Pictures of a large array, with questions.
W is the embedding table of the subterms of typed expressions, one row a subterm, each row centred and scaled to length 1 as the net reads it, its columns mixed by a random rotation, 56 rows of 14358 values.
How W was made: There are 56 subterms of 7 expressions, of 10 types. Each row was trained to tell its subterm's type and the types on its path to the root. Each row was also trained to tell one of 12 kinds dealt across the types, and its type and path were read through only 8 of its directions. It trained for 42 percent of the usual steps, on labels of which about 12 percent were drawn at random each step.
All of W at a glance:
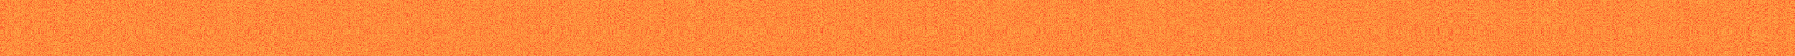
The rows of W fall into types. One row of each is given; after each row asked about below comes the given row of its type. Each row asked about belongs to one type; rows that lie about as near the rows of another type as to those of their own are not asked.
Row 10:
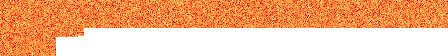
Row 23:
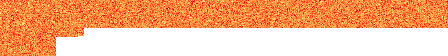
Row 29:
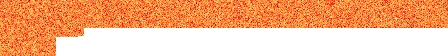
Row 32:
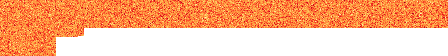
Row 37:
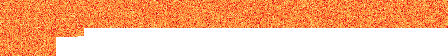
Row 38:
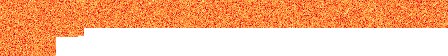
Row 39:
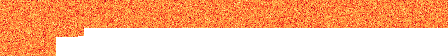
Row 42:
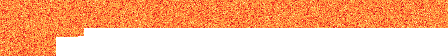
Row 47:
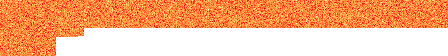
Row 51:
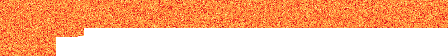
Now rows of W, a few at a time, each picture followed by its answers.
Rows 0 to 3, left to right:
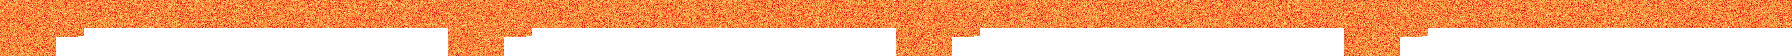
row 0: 39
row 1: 38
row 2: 38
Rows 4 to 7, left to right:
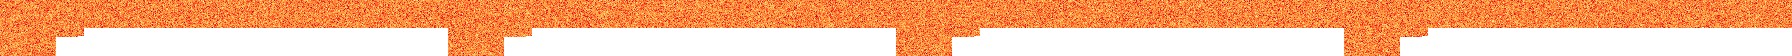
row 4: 32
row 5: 29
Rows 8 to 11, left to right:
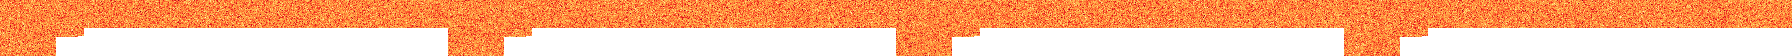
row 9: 29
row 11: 37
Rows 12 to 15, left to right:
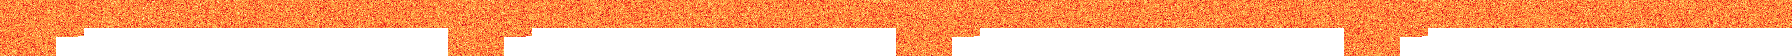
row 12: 42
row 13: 32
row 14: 29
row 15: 38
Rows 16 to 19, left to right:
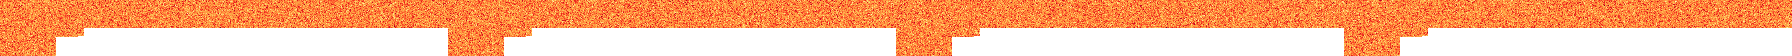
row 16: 29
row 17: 37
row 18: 37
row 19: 38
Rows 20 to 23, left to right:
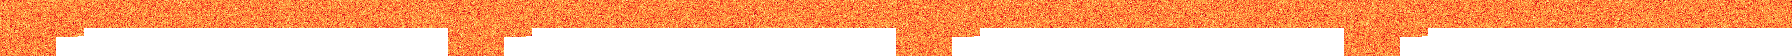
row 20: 10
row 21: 37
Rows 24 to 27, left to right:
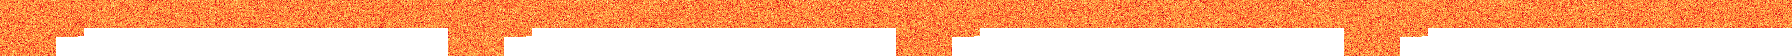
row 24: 42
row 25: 39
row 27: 29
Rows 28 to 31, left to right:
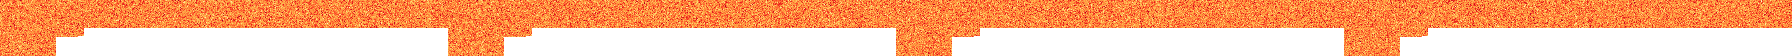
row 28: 51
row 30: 32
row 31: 32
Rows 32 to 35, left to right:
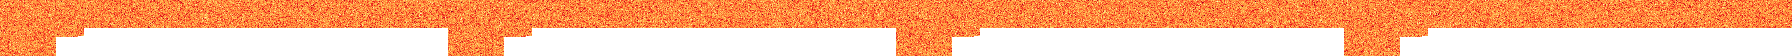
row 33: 32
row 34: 38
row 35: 39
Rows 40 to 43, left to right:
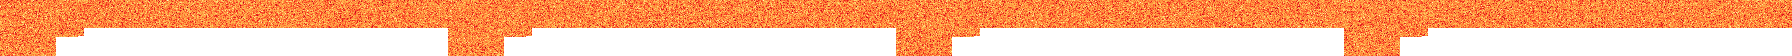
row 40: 29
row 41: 39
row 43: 32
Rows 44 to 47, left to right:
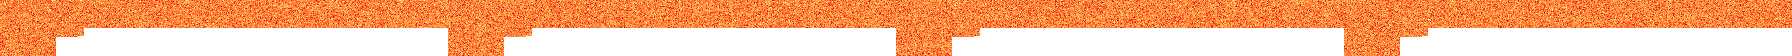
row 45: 29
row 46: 51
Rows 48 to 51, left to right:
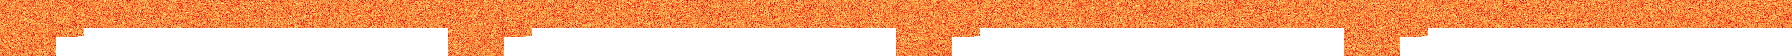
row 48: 37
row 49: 37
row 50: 37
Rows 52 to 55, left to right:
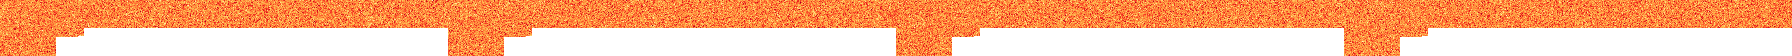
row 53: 51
